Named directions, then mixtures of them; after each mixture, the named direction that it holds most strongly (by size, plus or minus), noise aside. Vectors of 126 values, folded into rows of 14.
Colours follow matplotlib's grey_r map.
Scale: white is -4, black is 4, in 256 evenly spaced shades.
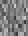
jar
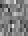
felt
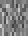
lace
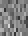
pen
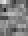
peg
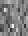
pen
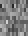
jar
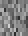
pen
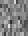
felt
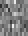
felt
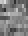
peg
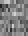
felt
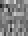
felt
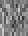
lace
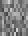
pen
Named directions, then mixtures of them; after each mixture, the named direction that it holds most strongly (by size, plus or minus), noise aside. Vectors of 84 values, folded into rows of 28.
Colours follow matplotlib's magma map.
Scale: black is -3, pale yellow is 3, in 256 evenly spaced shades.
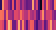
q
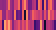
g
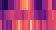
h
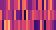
g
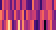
q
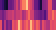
h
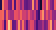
q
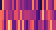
q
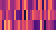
g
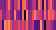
g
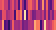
g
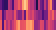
h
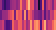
h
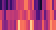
h
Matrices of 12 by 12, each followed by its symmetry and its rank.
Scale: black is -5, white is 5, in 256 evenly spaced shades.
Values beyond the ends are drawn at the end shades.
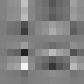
neither, rank one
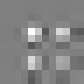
symmetric, rank one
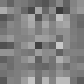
neither, rank two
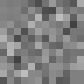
antisymmetric, full rank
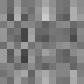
neither, rank two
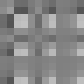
symmetric, rank one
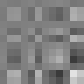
symmetric, rank one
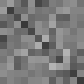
symmetric, full rank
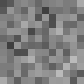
symmetric, full rank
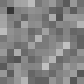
symmetric, full rank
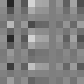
neither, rank one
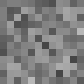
symmetric, full rank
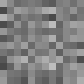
neither, rank two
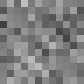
antisymmetric, full rank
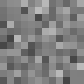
antisymmetric, full rank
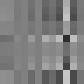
neither, rank one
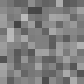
antisymmetric, full rank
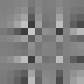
symmetric, rank one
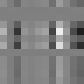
neither, rank one
